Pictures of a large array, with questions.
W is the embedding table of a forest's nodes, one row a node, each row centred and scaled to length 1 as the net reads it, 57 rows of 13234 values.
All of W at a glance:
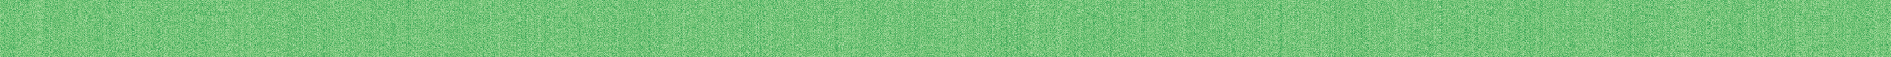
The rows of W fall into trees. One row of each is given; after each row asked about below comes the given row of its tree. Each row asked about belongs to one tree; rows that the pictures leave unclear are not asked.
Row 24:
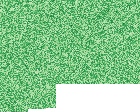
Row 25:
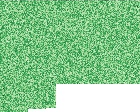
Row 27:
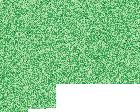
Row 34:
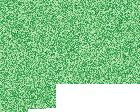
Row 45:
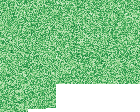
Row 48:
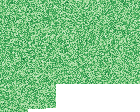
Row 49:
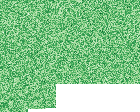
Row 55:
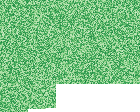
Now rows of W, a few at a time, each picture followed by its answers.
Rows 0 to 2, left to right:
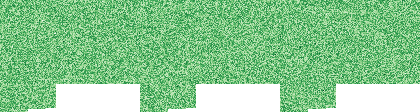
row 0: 55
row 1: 24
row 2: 25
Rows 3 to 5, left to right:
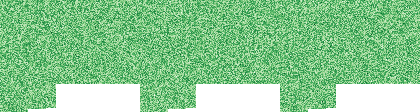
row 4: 48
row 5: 24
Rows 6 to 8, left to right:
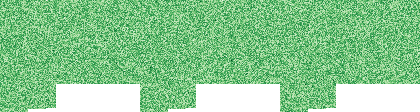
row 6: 55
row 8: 25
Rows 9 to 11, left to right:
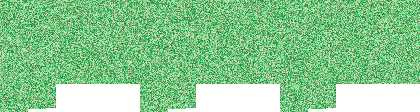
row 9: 45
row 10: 48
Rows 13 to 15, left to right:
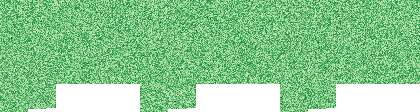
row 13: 34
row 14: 24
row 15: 55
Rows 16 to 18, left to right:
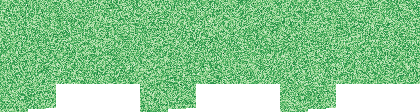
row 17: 25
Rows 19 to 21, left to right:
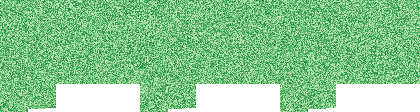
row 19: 49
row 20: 49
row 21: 55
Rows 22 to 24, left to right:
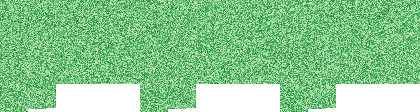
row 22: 24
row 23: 34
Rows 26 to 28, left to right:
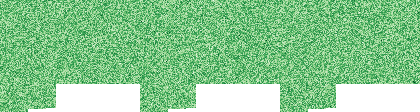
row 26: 49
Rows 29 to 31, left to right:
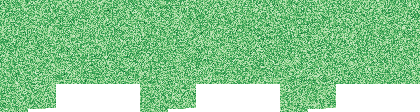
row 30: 55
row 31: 48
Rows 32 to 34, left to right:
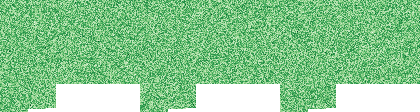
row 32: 55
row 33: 49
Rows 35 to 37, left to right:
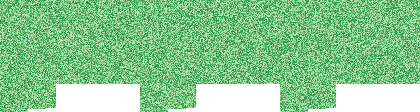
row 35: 55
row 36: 24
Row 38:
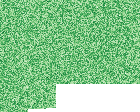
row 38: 27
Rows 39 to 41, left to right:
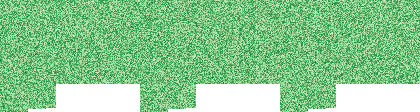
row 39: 25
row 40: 48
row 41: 55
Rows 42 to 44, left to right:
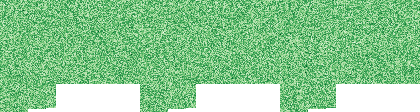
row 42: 24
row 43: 24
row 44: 45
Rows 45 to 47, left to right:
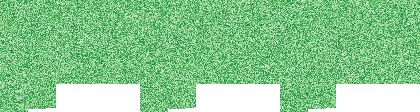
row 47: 34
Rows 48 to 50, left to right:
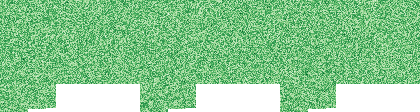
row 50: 25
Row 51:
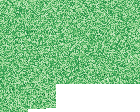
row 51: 27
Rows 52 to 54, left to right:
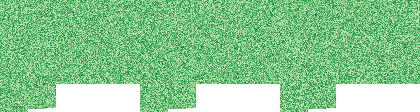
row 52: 24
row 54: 45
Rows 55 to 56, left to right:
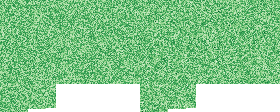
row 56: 48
